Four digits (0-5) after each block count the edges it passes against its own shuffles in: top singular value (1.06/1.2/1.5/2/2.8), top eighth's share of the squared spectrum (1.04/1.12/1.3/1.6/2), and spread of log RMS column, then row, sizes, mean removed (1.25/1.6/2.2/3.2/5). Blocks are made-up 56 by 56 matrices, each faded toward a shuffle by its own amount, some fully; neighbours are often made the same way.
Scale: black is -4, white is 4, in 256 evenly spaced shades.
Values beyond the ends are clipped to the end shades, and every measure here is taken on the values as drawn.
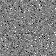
2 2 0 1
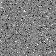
1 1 0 0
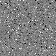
0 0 0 0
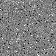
0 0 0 0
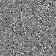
1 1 1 0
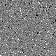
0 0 0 0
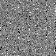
1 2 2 0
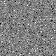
0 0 1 0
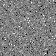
0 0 0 0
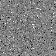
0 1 1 0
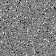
0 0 0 0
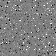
1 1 0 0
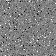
0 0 0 0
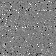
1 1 0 1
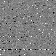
3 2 0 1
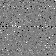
2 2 0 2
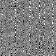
2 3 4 0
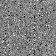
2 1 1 0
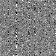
2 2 2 0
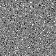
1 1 1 0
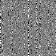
2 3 3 0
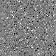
2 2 1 0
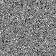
1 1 0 0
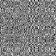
4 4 3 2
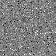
2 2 0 0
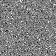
1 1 0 1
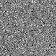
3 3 1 1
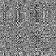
4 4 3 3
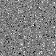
3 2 1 0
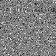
3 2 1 1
